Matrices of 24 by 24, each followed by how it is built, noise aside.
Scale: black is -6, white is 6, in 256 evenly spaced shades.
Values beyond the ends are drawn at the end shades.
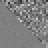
upper triangular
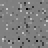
sparse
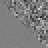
upper triangular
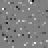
sparse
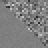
upper triangular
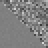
upper triangular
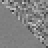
upper triangular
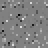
sparse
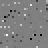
sparse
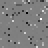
sparse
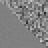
upper triangular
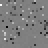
sparse
